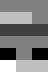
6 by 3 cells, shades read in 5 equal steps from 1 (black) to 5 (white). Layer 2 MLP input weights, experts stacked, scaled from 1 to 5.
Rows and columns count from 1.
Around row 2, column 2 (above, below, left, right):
3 2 4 3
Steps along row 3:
same same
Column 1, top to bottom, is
3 4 2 3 1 5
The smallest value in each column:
1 2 1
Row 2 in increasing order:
3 4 4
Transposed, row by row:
3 4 2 3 1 5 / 3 4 2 3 3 4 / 3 3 2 3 1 4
